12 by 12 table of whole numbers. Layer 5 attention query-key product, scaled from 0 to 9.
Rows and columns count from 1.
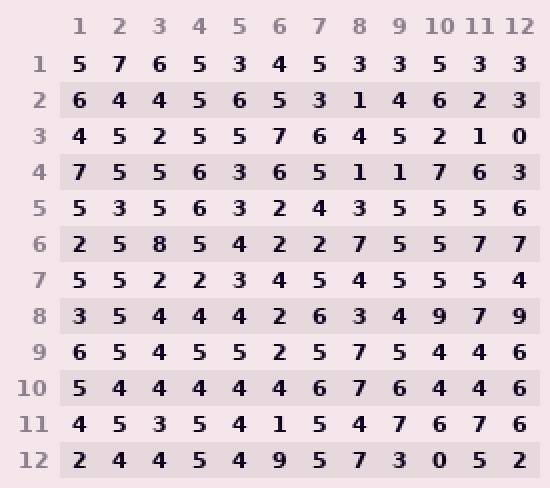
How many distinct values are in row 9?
5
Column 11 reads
3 2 1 6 5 7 5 7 4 4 7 5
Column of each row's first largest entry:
2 1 6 1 4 3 1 10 8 8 9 6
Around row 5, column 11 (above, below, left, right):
6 7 5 6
